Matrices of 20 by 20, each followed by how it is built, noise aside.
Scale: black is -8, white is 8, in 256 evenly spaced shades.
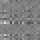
low rank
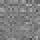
low rank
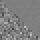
lower triangular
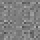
low rank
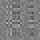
low rank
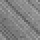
Toeplitz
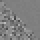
lower triangular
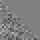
lower triangular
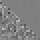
lower triangular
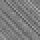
Toeplitz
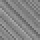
Toeplitz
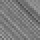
Toeplitz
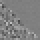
lower triangular
